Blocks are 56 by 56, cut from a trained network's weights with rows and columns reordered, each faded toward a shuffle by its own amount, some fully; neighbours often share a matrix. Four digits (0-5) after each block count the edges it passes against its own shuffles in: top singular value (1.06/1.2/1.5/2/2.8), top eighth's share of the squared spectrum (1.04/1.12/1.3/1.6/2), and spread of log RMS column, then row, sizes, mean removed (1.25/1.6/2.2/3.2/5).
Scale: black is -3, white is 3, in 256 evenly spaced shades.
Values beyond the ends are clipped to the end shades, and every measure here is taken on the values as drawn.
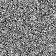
1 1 0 0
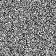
0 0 0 0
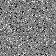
1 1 0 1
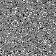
2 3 0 2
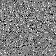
2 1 0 1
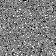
1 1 0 0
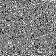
2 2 0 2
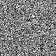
1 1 0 0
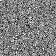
0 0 0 0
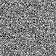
2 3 0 1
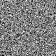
1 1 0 0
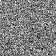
1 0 0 0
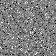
0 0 0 0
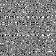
3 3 0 3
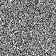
0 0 0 0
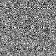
3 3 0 2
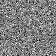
1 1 0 0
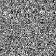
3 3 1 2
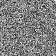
0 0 0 0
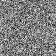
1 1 0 0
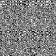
3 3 0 2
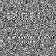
3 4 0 2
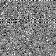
3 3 0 2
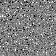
2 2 0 1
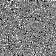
1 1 0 0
